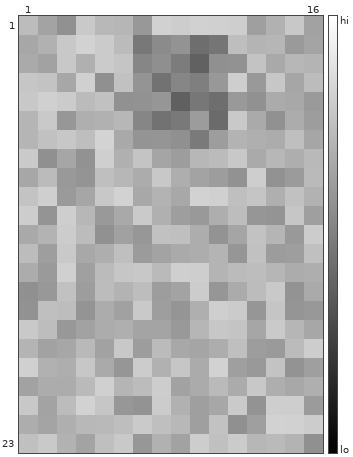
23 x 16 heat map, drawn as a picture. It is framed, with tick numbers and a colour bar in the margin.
An odd patch, lower than its surroundings, sits in the top middle. Overall the values sit about 70% of the way up the scale. The ninth with the lowest average is the top middle. Neither half mirrors the other.
